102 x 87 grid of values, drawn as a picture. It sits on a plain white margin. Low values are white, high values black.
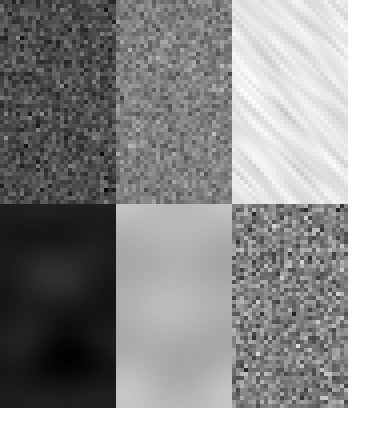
The table splits into 2 rows of 3 panels. Panel 1,1: high, fine-grained. Panel 1,2: middling, fine-grained. Panel 1,3: very low, slanting down to the right, faint in contrast. Panel 2,1: very high, smooth, faint in contrast. Panel 2,2: low, smooth, faint in contrast. Panel 2,3: middling, fine-grained, strong in contrast.
